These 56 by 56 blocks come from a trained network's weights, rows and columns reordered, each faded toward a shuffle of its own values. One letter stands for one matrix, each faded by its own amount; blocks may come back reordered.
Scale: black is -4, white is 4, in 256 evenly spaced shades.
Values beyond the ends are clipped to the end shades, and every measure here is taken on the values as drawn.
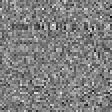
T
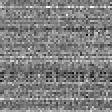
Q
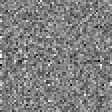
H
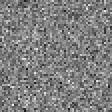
H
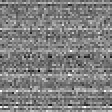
Q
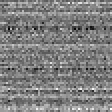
Q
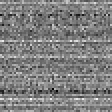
Q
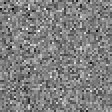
H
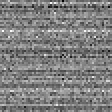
Q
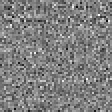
T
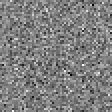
H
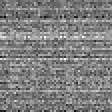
Q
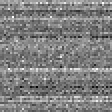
Q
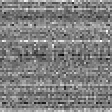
Q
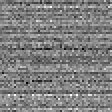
Q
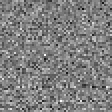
T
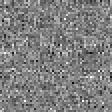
T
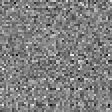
T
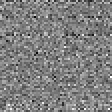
T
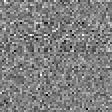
T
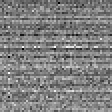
Q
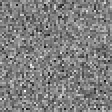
H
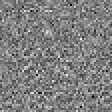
T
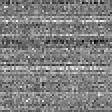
Q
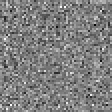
H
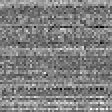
Q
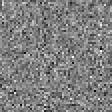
H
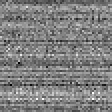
Q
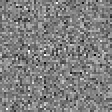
H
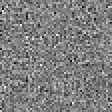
H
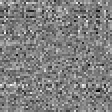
T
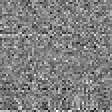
T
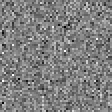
H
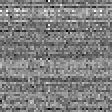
Q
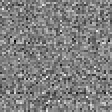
T
